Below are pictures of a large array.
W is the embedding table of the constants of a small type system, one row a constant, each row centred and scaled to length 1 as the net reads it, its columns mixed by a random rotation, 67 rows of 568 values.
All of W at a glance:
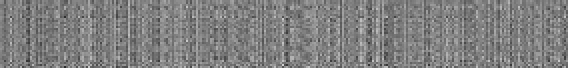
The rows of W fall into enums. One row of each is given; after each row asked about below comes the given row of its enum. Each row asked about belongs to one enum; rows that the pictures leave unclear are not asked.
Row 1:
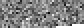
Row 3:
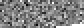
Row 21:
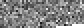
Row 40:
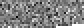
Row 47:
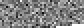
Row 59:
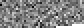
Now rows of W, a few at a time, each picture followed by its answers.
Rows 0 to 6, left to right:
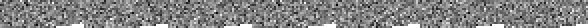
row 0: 3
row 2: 1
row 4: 59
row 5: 1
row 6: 40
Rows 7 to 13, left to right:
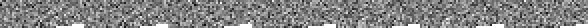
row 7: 59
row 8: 59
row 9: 3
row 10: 47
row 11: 1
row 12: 1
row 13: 47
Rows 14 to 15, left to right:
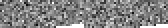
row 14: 3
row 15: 1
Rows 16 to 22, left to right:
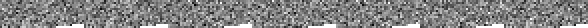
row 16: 1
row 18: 3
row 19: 47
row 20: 3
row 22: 1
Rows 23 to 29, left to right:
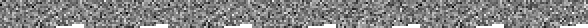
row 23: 59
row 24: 47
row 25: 59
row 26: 47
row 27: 1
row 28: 59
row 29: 21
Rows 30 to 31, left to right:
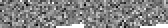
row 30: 3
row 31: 59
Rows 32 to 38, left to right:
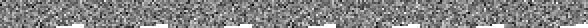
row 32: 59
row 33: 47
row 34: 1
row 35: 59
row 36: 21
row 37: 1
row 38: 3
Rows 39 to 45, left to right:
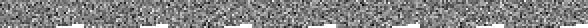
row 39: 40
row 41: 59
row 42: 47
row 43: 3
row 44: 21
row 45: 47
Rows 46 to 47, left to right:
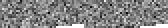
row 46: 1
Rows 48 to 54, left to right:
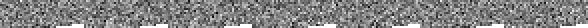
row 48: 47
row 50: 1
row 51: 21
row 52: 59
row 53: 47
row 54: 40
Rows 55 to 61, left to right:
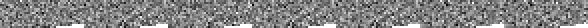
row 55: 47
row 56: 59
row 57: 21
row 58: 59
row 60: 3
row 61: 3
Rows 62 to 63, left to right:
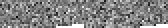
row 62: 40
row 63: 1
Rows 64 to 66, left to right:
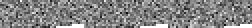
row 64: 47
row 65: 47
